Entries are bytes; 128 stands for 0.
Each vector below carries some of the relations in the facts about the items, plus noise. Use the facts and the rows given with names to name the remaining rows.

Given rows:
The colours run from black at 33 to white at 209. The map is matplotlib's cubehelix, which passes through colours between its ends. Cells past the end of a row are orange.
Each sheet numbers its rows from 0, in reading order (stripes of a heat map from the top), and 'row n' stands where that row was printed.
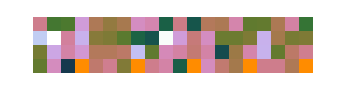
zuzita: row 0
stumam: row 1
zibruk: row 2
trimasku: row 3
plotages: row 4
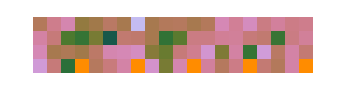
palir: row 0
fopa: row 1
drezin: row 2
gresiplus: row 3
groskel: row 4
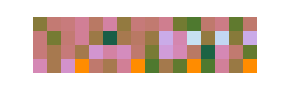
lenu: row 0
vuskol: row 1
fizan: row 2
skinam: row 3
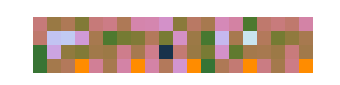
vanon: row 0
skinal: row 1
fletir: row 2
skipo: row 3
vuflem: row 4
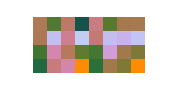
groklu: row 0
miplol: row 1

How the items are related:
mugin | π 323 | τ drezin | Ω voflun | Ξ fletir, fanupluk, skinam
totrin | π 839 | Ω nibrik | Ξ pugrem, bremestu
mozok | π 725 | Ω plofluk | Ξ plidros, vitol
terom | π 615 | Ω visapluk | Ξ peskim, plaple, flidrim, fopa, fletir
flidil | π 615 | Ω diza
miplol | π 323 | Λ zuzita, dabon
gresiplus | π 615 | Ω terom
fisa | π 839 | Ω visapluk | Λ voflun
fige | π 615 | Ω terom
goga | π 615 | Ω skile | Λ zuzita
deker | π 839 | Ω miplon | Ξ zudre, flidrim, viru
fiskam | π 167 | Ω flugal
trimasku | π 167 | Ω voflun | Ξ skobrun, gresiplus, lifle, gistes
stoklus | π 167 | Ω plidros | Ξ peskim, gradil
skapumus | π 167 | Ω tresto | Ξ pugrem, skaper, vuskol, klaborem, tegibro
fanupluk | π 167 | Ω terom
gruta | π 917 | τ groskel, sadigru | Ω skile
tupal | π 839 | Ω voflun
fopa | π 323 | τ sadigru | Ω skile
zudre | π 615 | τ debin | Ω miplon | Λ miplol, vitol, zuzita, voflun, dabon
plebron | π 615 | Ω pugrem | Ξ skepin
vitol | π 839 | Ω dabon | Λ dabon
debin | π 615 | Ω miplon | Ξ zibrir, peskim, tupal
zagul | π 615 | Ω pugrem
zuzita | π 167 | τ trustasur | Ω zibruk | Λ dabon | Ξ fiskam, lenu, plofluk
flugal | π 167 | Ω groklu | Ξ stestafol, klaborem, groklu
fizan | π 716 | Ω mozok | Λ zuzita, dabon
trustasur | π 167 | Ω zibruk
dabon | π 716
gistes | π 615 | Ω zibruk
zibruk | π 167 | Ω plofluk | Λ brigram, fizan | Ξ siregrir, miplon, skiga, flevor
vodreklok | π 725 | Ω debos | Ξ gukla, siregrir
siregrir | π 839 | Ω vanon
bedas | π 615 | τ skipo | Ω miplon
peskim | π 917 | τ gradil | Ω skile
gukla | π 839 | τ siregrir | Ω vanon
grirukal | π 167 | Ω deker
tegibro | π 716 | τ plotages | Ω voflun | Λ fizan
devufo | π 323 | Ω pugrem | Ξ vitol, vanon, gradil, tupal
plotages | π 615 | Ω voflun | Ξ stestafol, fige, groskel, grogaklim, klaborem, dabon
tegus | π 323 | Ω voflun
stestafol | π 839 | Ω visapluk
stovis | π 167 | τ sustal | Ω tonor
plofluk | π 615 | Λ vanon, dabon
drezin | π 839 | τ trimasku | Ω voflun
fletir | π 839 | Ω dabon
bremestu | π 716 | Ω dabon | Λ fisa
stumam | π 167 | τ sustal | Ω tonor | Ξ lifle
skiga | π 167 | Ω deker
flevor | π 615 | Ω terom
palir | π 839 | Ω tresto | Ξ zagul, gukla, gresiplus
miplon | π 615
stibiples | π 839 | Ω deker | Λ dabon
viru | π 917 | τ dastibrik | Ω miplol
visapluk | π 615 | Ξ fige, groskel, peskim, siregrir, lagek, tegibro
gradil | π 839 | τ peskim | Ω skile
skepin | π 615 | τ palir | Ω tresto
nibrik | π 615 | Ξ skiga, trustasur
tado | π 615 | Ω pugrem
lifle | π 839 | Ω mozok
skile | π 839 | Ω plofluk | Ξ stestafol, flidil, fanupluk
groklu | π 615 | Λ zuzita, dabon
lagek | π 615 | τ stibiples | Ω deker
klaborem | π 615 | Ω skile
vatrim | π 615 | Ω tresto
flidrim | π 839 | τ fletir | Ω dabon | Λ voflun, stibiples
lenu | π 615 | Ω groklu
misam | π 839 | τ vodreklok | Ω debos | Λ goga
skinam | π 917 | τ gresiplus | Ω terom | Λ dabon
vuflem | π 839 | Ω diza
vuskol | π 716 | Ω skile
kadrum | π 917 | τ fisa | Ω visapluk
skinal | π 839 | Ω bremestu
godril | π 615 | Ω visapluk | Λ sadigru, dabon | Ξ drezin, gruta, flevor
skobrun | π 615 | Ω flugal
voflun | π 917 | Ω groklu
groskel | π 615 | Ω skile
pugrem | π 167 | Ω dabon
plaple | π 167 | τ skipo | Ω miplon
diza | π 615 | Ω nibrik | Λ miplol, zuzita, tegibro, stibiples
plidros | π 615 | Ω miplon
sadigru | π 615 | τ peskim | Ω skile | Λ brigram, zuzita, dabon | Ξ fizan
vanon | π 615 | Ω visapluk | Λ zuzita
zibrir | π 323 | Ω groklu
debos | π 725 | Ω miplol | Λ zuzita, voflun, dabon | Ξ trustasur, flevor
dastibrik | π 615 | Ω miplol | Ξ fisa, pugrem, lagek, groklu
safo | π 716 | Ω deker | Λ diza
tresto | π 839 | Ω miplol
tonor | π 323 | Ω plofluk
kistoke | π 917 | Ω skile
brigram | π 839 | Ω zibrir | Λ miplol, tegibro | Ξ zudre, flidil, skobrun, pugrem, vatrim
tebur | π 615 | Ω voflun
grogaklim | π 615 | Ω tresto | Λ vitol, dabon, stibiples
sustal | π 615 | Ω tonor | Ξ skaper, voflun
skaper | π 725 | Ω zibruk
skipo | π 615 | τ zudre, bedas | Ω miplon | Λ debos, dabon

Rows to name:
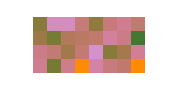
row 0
bedas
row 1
plebron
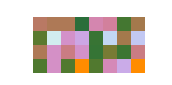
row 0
sadigru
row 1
flidrim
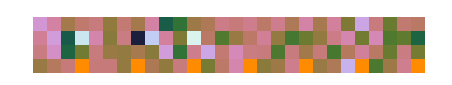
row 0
fisa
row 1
deker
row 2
voflun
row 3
klaborem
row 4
stestafol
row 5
lagek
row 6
pugrem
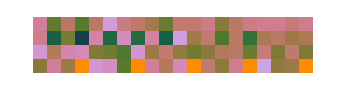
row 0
skile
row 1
stoklus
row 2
zibrir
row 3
tresto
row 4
siregrir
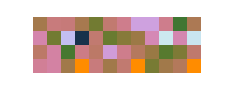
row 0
terom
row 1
skepin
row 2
stibiples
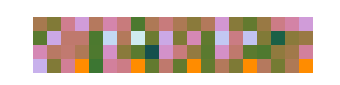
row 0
flevor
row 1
grogaklim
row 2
misam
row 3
safo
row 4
plaple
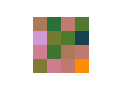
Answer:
flugal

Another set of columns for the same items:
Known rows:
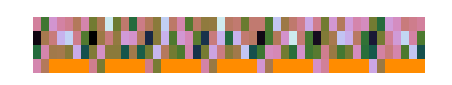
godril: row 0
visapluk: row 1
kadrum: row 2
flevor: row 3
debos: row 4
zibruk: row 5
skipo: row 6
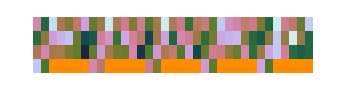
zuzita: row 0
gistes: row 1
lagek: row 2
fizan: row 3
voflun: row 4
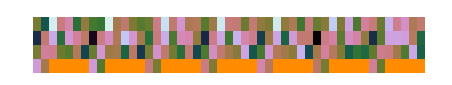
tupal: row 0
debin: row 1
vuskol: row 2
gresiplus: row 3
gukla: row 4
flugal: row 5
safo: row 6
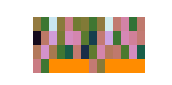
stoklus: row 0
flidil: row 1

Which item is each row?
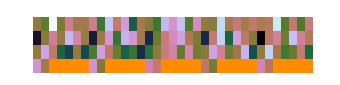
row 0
mozok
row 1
mugin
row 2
groklu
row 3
skiga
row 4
nibrik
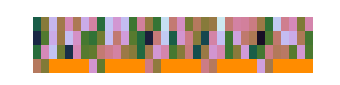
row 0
bremestu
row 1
tegibro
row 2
fiskam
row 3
trustasur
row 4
diza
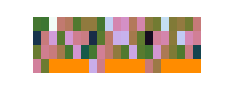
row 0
fletir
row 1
plofluk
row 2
palir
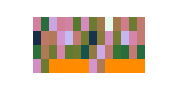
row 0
brigram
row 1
tonor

